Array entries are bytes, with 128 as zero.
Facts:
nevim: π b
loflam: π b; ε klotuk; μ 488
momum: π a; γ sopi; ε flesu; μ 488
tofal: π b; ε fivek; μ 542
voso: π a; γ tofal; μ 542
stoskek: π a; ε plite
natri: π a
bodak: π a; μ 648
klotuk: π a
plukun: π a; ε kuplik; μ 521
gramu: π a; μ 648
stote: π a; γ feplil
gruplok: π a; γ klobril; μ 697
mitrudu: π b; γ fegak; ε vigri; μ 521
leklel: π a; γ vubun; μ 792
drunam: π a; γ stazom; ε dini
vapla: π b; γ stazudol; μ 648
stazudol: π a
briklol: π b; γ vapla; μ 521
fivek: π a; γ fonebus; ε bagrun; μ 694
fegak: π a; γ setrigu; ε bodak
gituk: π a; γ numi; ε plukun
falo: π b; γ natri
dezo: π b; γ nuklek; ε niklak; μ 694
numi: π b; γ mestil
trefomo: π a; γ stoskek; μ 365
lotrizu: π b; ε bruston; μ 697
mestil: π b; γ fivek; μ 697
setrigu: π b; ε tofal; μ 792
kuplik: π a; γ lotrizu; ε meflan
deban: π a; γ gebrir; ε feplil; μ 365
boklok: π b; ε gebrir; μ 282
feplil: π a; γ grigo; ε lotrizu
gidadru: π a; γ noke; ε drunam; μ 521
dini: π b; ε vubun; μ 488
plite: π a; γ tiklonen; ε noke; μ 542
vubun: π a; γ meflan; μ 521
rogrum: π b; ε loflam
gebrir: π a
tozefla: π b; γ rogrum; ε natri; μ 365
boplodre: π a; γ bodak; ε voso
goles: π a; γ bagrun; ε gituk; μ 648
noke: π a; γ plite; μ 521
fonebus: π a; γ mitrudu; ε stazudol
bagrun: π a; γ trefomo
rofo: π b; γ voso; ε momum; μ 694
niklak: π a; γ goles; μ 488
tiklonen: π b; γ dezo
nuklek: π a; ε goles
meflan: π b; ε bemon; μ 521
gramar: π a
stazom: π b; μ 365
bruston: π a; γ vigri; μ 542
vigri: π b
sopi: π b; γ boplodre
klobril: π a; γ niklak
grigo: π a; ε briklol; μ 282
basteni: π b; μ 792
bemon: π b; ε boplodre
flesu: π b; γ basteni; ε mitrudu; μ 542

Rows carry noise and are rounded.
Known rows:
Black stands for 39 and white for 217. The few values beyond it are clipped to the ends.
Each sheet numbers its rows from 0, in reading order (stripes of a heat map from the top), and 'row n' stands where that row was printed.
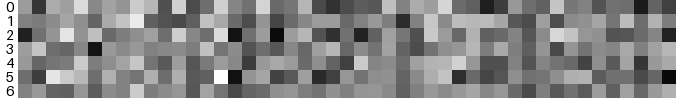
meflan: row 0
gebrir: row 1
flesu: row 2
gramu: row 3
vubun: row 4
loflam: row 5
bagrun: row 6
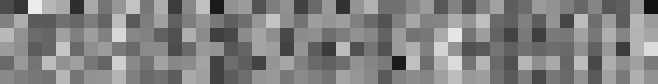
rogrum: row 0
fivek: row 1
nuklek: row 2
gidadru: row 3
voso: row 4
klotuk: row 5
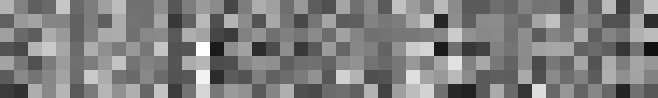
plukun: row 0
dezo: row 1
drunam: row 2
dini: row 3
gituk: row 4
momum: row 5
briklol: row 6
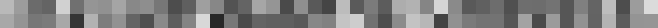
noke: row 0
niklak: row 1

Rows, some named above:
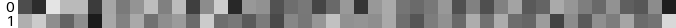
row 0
rogrum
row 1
goles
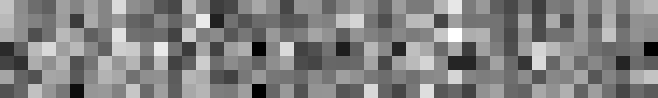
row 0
nuklek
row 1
niklak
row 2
natri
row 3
tofal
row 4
briklol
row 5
drunam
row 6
vapla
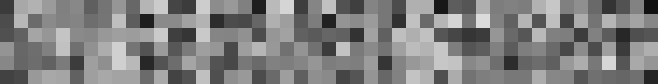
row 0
rofo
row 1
bruston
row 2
mitrudu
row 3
vubun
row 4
stazudol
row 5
sopi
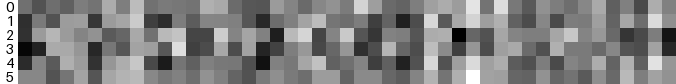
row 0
leklel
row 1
deban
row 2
rofo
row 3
tozefla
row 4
deban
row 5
boplodre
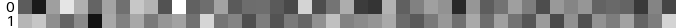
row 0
stazom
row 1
goles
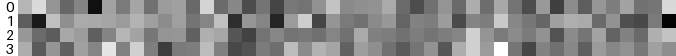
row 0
goles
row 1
boklok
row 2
drunam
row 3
grigo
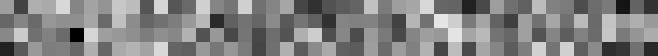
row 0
meflan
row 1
plite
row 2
bodak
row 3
setrigu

